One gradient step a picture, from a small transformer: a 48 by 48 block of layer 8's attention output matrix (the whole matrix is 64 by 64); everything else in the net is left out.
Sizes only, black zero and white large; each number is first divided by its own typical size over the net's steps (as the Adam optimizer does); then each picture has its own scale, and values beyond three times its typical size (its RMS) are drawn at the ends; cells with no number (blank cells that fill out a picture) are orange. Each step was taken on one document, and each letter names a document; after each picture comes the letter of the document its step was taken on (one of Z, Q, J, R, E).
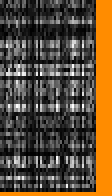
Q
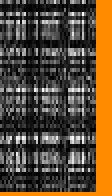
Q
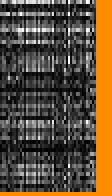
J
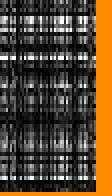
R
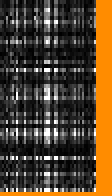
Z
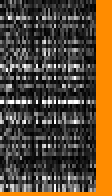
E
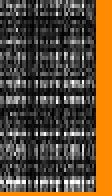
Q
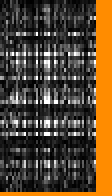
Z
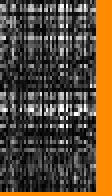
R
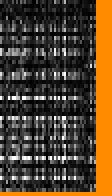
E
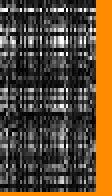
R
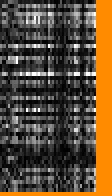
J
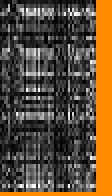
J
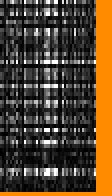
Z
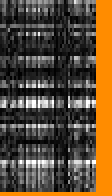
J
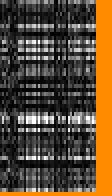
J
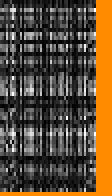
R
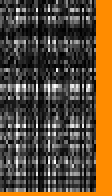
Q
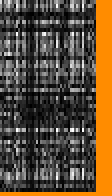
Q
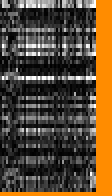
J
